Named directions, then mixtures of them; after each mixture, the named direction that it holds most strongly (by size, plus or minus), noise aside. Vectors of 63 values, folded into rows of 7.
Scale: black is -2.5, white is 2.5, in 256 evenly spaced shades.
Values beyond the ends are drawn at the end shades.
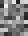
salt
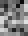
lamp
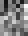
lamp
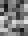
lamp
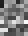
salt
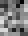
lamp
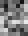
lamp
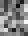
lamp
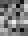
lamp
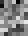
salt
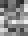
lamp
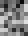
lamp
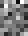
salt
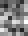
lamp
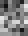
lamp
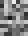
salt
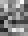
lamp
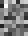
salt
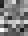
salt
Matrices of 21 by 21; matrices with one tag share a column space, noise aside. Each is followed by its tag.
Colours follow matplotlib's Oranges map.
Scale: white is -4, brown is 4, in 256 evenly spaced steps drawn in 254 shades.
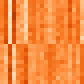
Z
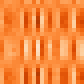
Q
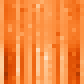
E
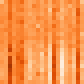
E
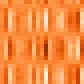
Q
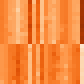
Z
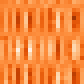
Q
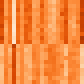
Z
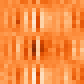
Q
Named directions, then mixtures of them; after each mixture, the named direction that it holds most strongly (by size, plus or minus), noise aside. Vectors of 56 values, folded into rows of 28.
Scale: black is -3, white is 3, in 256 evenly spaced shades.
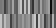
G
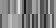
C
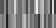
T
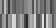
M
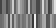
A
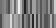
C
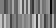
G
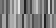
C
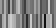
C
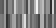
T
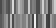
A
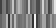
A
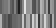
C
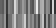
T
